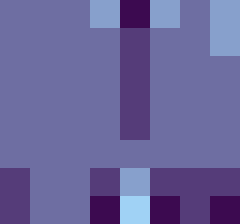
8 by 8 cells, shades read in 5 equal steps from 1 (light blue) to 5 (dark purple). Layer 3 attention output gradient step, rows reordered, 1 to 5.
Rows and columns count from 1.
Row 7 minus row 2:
1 0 0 1 -2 1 1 2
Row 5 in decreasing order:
4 3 3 3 3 3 3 3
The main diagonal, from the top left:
3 3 3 3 4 3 4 5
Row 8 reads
4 3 3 5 1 5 4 5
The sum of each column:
26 24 24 26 27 26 26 25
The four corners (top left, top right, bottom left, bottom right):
3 2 4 5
